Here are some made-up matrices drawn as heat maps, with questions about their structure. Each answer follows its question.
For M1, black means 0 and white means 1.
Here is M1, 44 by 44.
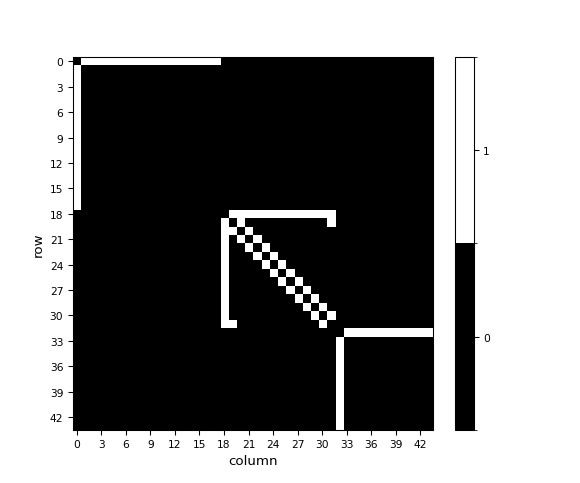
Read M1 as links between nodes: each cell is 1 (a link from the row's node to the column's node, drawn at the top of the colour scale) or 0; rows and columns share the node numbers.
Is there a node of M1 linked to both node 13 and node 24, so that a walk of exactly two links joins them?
no
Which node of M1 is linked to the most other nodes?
node 0
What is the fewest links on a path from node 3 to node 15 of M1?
2
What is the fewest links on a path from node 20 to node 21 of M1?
1
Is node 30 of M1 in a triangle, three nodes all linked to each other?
yes
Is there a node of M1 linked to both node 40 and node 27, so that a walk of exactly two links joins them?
no
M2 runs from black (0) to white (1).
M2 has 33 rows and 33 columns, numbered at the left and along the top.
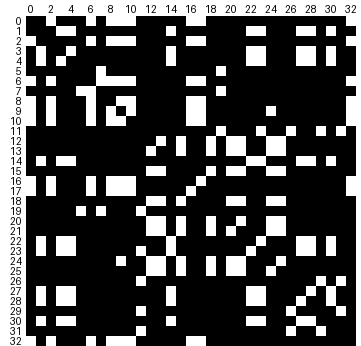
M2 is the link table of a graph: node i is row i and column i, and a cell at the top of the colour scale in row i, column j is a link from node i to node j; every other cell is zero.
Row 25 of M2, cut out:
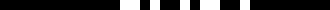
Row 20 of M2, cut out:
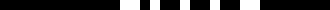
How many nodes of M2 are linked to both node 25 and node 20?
6
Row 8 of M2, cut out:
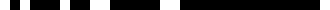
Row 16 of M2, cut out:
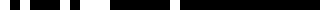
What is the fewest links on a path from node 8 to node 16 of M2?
1
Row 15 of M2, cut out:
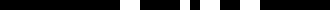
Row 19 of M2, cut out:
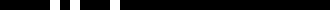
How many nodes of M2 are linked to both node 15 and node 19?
0
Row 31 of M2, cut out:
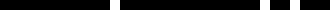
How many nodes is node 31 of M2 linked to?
3
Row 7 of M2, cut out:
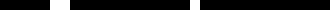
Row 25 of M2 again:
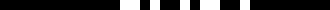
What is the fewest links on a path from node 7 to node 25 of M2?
4
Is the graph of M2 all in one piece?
yes
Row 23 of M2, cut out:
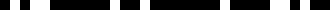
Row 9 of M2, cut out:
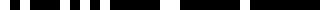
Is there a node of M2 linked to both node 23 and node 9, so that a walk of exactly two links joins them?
no
